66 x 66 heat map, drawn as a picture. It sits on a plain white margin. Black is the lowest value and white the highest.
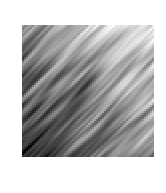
Slope: up to the top right. Grain: diagonal, up to the right. Ninth with the lowest average: bottom left. Lone odd cells: none. Ninth with the highest average: top right.
